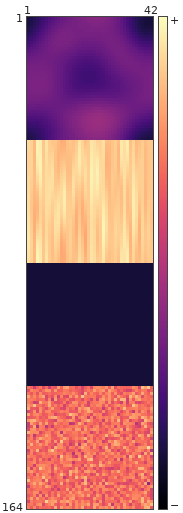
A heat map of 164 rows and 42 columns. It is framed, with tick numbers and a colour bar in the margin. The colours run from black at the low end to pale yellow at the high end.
It is made of 4 by 1 panels. Panel 1,1: low, smooth. Panel 2,1: very high, streaked downward, faint in contrast. Panel 3,1: very low, flat. Panel 4,1: high, fine-grained.
